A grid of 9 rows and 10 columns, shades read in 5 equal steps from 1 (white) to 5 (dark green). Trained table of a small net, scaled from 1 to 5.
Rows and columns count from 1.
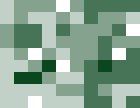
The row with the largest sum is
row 7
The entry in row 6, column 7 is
4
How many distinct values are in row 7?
4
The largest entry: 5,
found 4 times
